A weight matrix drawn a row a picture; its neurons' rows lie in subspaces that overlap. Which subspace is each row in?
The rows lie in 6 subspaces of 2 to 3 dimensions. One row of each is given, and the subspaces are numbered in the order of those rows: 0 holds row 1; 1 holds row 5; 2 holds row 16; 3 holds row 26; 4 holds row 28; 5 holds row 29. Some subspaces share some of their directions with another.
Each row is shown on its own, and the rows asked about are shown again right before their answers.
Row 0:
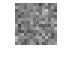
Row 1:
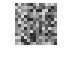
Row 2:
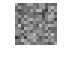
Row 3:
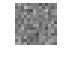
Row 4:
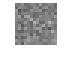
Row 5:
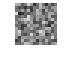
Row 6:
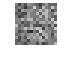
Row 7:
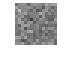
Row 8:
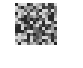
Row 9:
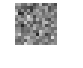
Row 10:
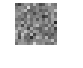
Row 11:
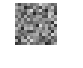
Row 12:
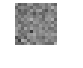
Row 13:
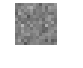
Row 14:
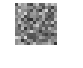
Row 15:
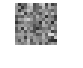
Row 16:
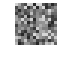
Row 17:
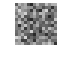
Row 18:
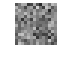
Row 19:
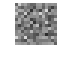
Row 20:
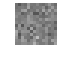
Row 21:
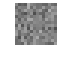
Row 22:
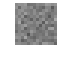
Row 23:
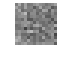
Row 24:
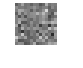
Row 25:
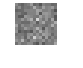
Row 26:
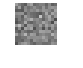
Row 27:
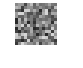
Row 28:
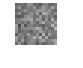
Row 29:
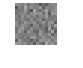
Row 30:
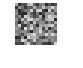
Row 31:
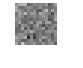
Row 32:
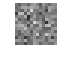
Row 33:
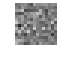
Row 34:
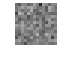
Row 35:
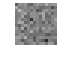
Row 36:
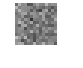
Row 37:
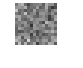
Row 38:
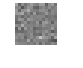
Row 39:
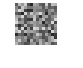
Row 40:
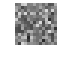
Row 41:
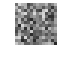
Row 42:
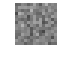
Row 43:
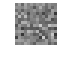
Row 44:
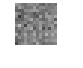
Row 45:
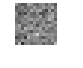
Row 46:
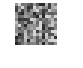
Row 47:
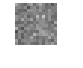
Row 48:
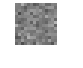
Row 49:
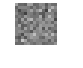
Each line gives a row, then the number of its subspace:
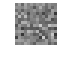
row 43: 4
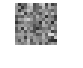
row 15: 3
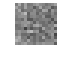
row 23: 4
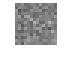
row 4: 1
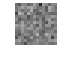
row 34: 1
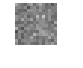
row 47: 2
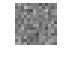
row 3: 5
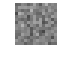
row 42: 1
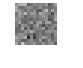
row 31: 0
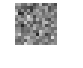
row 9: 1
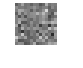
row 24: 4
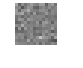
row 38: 3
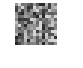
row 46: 3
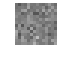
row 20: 2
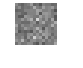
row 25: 4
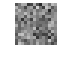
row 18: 2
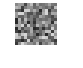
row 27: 3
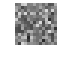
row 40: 0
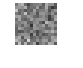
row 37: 1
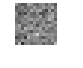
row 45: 0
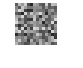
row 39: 3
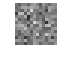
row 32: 1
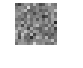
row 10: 2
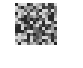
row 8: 0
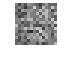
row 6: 4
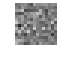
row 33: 3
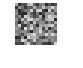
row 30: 0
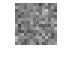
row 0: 4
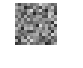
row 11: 5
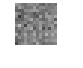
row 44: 3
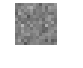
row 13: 1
